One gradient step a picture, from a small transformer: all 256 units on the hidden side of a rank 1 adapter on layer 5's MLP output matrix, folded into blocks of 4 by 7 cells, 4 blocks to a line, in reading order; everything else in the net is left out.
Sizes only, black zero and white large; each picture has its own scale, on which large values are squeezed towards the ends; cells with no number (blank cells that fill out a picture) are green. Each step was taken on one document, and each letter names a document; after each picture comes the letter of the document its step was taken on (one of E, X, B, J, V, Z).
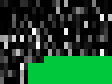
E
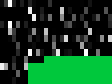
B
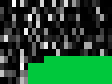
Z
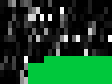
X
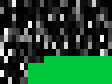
Z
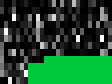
Z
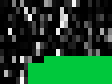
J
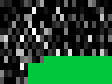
E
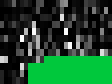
E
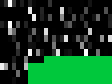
B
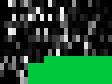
X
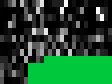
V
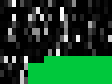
X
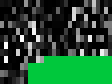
E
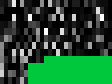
V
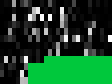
X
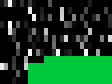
B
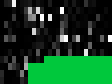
X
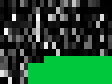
Z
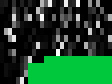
J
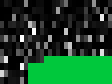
E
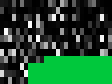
Z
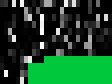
J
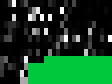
X
